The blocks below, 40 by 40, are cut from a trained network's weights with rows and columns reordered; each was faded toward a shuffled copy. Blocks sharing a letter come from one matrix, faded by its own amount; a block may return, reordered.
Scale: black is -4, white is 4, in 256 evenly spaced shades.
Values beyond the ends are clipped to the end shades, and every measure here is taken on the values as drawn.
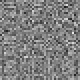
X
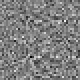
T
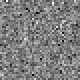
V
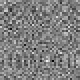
X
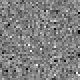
T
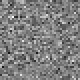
T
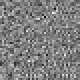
T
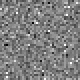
V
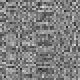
X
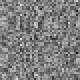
X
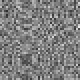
X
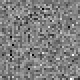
V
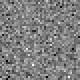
V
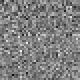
T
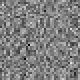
X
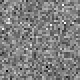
V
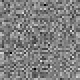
X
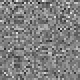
T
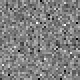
V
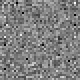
T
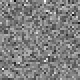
V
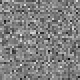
T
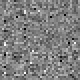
T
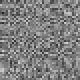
X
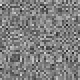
X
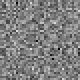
X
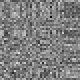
X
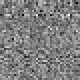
T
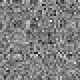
T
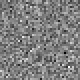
V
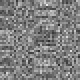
X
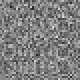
X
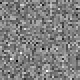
V
